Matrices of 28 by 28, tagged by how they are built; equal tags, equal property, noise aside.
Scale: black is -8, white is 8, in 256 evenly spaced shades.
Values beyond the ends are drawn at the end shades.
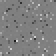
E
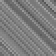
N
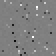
E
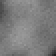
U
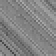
N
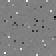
E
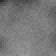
U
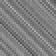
N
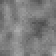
U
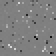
E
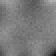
U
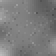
U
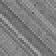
N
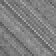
N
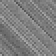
N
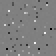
E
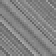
N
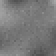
U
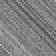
N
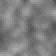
U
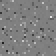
E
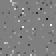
E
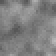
U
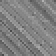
N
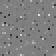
E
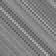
N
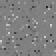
E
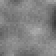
U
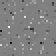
E
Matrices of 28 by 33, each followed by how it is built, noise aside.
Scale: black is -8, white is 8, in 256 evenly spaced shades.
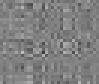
low rank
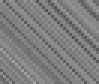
Toeplitz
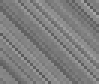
Toeplitz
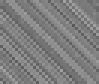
Toeplitz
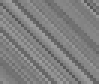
Toeplitz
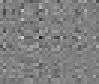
low rank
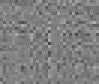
low rank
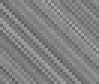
Toeplitz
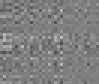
low rank
